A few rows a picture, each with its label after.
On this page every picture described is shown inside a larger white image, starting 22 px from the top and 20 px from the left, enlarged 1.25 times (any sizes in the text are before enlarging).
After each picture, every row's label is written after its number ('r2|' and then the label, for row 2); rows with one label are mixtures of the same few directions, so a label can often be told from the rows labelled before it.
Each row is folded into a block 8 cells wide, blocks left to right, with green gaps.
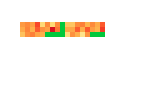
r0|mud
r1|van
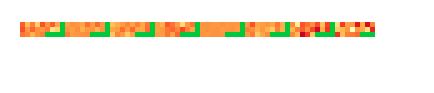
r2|mud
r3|mud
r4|van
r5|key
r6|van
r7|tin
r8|tin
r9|mud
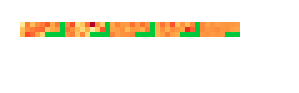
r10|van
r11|key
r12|mud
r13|mud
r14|mud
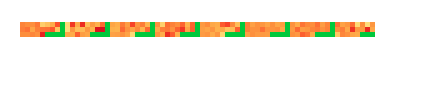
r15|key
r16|mud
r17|key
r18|tin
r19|key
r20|mud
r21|tin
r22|mud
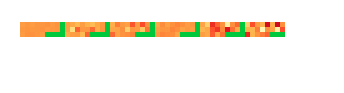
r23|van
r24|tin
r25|mud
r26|van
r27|key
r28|mud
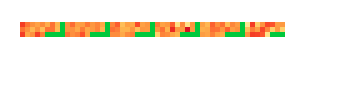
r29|van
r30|van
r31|key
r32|mud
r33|key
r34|van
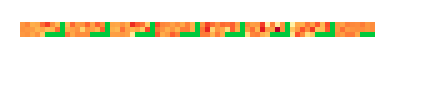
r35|key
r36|mud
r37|key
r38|van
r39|tin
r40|mud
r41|van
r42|tin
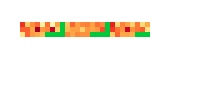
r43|mud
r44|mud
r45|mud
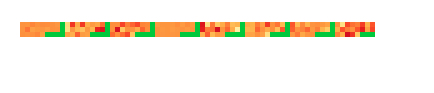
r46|tin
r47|mud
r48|tin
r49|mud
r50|mud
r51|key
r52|mud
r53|tin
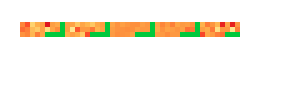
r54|key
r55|tin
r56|van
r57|mud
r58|mud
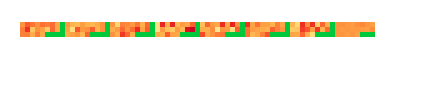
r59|tin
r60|tin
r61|tin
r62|mud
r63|mud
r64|van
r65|key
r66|key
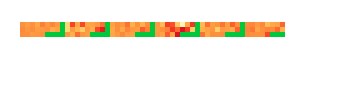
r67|mud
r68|mud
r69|mud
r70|key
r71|mud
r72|key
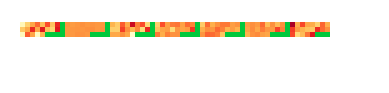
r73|van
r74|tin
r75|key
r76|mud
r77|van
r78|mud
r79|van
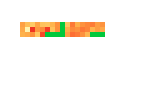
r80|tin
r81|van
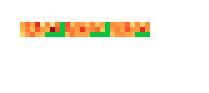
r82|mud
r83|mud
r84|mud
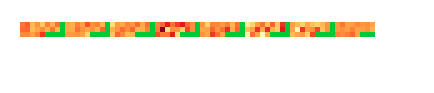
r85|key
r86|key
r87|van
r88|tin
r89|tin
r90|van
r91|tin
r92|van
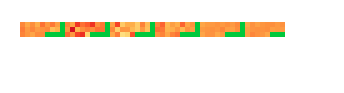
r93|mud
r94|tin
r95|tin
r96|key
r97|van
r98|van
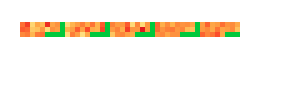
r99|key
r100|van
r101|mud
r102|mud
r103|van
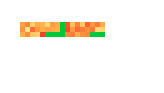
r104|tin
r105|mud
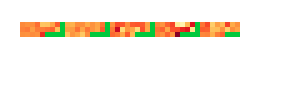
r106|key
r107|van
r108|tin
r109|key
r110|key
